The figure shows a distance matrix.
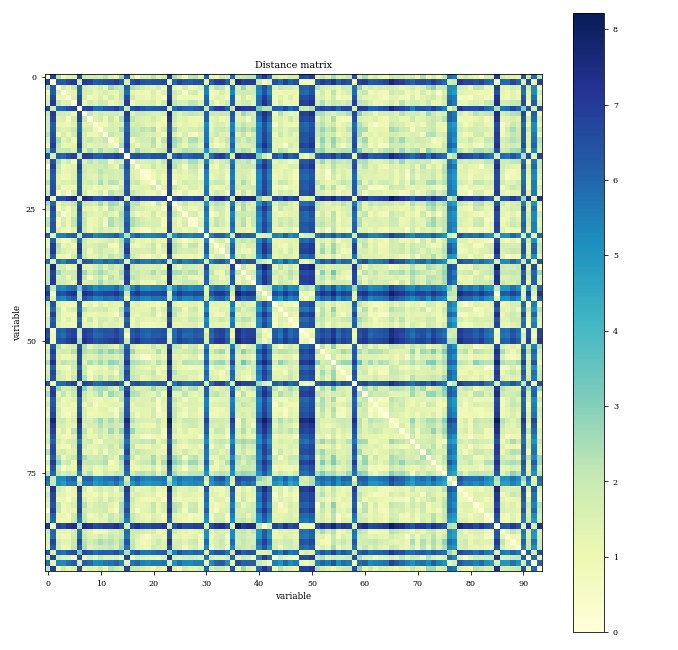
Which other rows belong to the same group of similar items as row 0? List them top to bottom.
2, 3, 4, 5, 7, 8, 9, 10, 11, 12, 13, 14, 16, 17, 18, 19, 20, 21, 22, 24, 25, 26, 27, 28, 29, 31, 32, 33, 34, 36, 37, 38, 39, 43, 44, 45, 46, 47, 51, 52, 53, 54, 55, 56, 57, 59, 60, 61, 62, 63, 64, 65, 66, 67, 68, 69, 70, 71, 72, 73, 74, 75, 78, 79, 80, 81, 82, 83, 84, 86, 87, 88, 89, 91, 93
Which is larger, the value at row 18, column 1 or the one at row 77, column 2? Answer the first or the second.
the first
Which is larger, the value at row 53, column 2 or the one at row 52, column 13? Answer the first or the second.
the second
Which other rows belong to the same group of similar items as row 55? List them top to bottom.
0, 2, 3, 4, 5, 7, 8, 9, 10, 11, 12, 13, 14, 16, 17, 18, 19, 20, 21, 22, 24, 25, 26, 27, 28, 29, 31, 32, 33, 34, 36, 37, 38, 39, 43, 44, 45, 46, 47, 51, 52, 53, 54, 56, 57, 59, 60, 61, 62, 63, 64, 65, 66, 67, 68, 69, 70, 71, 72, 73, 74, 75, 78, 79, 80, 81, 82, 83, 84, 86, 87, 88, 89, 91, 93
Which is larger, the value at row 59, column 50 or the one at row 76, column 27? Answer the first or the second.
the first
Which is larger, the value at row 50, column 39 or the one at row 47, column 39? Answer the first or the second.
the first
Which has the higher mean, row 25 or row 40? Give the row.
40
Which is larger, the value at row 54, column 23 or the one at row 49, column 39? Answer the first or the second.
the first
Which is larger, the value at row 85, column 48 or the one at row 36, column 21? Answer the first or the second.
the second
